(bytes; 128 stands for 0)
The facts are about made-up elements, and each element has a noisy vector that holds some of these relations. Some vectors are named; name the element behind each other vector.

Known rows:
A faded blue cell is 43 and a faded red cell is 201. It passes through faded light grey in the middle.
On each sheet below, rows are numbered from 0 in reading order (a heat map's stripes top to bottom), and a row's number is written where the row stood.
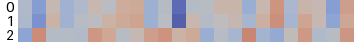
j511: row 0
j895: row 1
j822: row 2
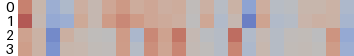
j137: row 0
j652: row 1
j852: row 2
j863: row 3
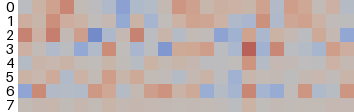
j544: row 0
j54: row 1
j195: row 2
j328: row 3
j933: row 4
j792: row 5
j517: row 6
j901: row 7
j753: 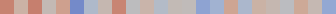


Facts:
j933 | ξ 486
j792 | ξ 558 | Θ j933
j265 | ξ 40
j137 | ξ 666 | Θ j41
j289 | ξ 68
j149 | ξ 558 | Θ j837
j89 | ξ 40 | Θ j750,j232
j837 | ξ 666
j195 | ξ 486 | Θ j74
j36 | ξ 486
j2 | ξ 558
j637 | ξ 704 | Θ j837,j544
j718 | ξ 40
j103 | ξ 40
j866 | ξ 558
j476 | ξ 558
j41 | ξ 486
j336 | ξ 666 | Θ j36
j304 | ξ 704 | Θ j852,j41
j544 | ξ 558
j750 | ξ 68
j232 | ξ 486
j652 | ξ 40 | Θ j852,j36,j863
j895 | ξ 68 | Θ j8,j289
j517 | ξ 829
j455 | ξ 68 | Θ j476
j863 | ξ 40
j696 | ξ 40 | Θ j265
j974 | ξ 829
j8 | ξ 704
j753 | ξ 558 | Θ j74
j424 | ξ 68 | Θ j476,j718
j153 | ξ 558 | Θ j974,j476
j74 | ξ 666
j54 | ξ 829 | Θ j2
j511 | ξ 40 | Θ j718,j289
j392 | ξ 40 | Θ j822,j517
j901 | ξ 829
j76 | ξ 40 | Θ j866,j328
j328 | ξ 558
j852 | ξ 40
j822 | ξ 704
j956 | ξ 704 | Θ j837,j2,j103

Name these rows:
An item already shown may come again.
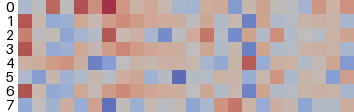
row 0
j89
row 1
j652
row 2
j76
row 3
j652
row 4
j74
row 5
j511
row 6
j652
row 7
j476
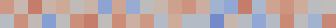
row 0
j956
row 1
j392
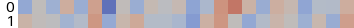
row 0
j476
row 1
j153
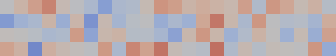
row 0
j103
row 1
j718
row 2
j455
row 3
j852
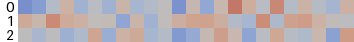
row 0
j289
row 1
j149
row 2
j424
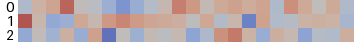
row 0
j837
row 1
j652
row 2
j476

